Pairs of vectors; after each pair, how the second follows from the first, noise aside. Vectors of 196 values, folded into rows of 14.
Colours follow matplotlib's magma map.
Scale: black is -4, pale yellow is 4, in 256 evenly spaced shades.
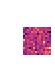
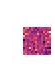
negated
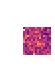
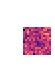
negated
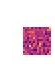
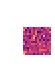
reversed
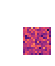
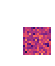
reversed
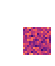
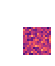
negated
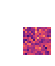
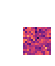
negated
